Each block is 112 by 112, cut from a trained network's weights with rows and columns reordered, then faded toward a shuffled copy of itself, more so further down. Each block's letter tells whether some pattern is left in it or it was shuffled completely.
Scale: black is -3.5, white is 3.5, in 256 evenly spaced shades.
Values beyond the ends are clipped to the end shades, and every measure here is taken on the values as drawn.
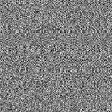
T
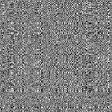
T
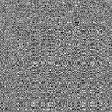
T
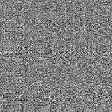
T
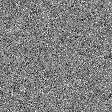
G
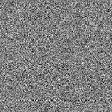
T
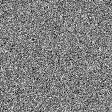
G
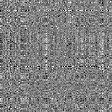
T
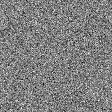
G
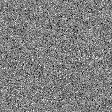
G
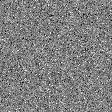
G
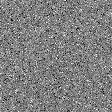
G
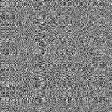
T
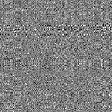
T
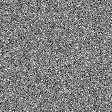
G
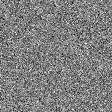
G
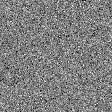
G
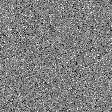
G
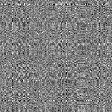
T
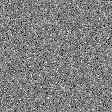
G
